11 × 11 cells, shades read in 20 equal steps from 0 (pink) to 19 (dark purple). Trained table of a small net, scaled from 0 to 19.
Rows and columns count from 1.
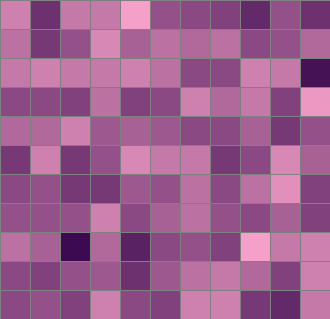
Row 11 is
11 10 12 4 11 12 4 4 13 15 5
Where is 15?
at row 1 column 9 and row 11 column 10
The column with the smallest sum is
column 4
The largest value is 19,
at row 9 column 3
